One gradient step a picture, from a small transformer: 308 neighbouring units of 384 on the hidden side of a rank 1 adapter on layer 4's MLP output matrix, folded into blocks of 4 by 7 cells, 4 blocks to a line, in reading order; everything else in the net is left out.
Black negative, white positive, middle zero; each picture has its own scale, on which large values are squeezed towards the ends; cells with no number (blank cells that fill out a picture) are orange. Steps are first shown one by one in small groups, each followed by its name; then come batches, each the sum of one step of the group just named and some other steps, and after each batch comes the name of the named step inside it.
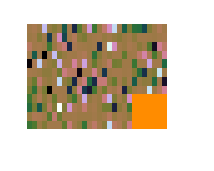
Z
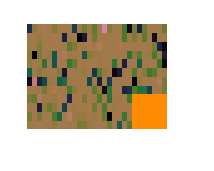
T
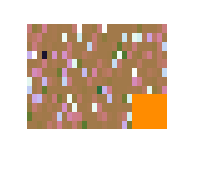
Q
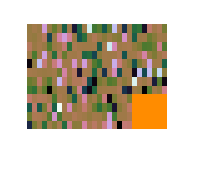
Z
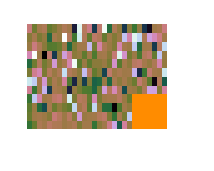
Q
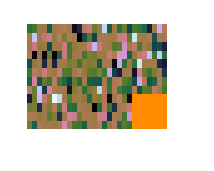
T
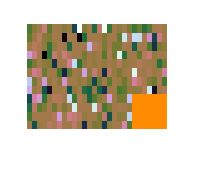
Q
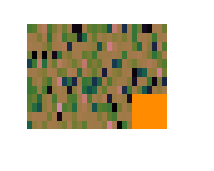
Z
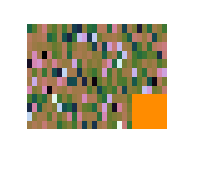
Z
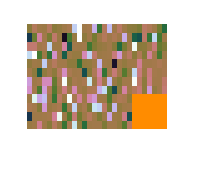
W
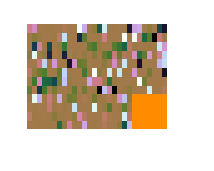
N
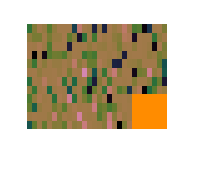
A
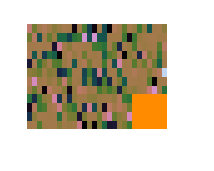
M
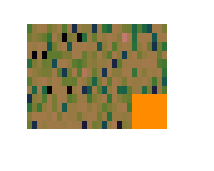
A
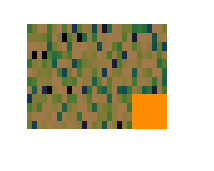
A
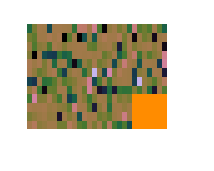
N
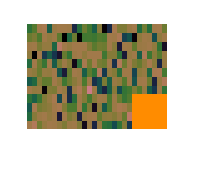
M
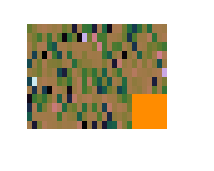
M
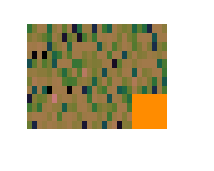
A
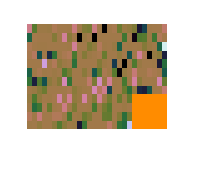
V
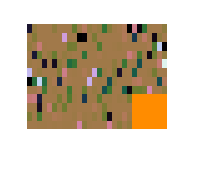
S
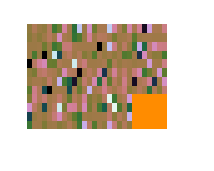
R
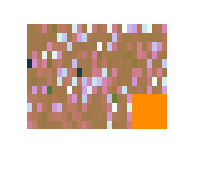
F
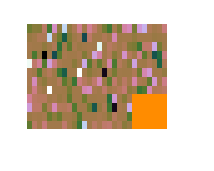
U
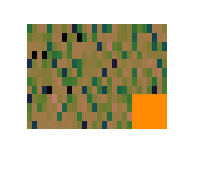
R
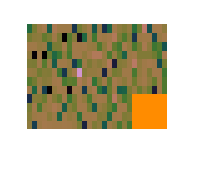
U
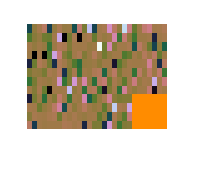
F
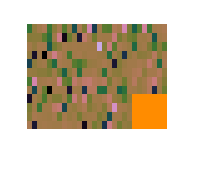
F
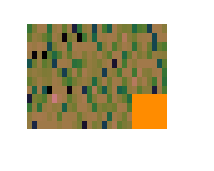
V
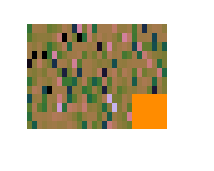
R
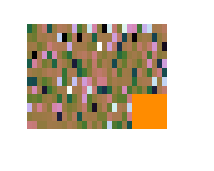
F
